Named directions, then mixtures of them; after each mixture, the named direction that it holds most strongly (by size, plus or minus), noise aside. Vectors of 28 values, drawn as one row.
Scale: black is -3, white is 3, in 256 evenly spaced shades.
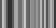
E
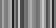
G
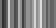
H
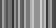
E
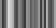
E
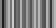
G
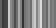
H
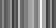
G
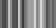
H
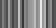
H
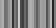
G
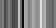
H
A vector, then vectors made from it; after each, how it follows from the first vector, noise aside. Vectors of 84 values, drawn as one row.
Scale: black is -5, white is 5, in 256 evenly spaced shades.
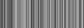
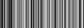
scaled up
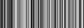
scaled up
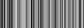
scaled up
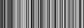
scaled up
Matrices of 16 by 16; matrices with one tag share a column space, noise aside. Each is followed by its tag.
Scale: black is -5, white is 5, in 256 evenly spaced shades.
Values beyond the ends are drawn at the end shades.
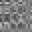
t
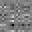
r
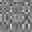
t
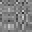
t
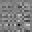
r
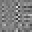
r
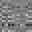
r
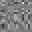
t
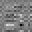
r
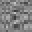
t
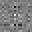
r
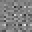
r
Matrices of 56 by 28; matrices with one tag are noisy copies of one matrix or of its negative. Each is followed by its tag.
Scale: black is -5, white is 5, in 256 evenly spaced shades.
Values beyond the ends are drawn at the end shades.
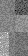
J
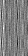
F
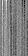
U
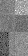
J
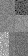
J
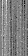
U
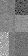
J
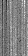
U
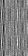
F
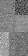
J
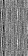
F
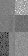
J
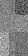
J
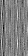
F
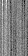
U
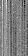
U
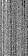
U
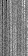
U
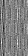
F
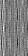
F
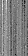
U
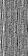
F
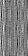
F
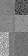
J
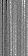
U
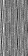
F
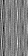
F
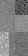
J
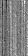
U
